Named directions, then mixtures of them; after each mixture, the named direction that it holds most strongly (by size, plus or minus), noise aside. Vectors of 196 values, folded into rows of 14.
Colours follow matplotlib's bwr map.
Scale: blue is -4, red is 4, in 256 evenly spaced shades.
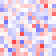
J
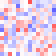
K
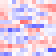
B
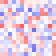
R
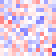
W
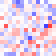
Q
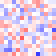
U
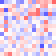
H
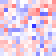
H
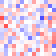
W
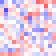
H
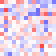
H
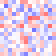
R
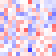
K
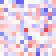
Q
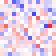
Q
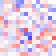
Q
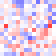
Q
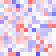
K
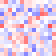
R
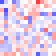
H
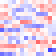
B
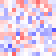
U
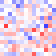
Q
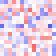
R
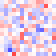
U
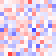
K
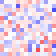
W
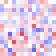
J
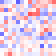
H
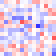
B
